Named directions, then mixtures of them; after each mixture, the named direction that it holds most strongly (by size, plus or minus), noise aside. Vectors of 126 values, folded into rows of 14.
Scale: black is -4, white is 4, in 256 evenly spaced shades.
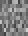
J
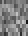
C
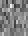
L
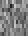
L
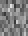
L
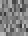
J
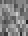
C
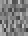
J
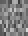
J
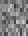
C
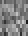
C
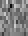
L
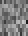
C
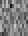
L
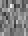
L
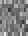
C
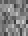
C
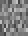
J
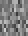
J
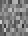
J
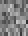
C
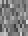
C
